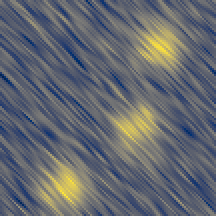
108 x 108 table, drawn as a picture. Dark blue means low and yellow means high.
The halves do not mirror each other. There are three bumps. No single row or column stands out from its neighbours. There is no seam. No overall slope runs across the table.
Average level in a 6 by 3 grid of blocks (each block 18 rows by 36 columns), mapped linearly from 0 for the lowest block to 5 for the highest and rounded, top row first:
1 1 2
0 2 5
0 1 1
0 4 2
2 2 1
4 2 0
